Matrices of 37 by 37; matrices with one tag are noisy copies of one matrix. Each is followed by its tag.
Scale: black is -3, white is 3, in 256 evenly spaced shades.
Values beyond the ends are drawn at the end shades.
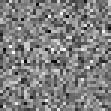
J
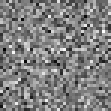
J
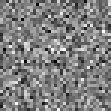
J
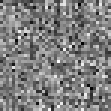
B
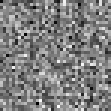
B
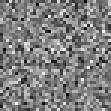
J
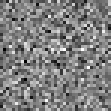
J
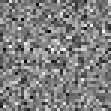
J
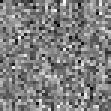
B
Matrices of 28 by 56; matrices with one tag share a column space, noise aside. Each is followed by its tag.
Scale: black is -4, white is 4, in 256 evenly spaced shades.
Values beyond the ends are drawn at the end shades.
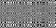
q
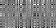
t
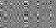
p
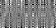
t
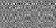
p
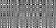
t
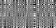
t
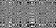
q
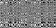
q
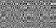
p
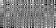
t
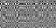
p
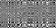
q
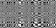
q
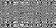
q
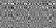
p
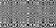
q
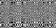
q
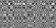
p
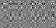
p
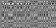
p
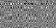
p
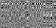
p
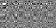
p
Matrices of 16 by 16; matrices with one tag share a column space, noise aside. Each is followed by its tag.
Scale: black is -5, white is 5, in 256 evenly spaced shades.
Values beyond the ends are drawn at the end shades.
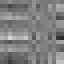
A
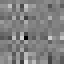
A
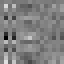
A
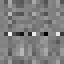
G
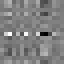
G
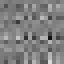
A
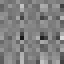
A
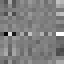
G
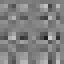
A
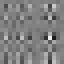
A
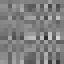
A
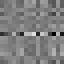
G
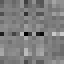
G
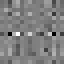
G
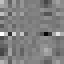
G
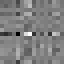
G
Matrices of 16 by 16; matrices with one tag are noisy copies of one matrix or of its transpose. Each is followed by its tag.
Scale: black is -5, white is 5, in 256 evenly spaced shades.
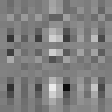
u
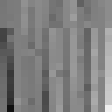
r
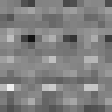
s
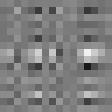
u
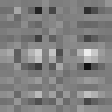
u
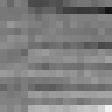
r
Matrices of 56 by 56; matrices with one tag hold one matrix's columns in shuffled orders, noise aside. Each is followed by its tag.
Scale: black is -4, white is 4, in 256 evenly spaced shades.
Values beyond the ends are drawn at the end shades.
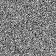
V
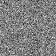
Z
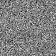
Z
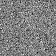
Z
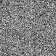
Z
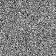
Z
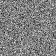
V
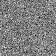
V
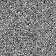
Z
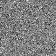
V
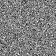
Z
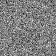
Z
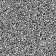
V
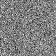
V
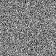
Z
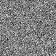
V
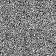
Z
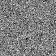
V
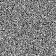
V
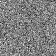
V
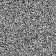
Z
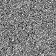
V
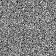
Z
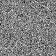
Z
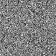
Z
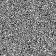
V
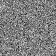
V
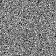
Z
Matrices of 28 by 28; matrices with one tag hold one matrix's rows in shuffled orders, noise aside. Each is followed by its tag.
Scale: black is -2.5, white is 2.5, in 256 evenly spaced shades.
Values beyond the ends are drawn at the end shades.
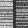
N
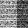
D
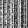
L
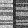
N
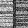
N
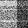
D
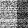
D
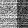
D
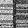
N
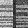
N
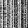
L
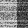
D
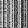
L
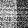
D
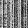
L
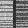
N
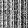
L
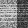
D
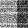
D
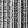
L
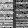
N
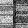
N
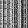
L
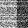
D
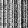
L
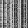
L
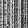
L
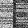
N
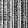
L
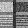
N
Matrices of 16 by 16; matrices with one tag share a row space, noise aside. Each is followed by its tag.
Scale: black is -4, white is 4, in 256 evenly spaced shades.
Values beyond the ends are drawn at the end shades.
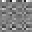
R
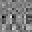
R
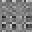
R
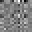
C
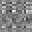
R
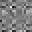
R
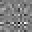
C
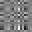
C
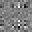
C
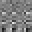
R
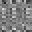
R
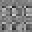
R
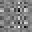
C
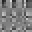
R
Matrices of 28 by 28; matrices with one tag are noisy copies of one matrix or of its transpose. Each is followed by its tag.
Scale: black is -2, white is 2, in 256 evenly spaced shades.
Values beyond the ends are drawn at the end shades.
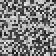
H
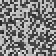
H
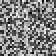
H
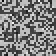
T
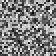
H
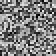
T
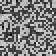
T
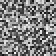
H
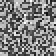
T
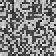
T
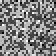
H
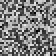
H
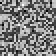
T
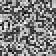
T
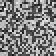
T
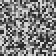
H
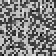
H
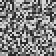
T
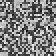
T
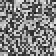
T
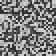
T
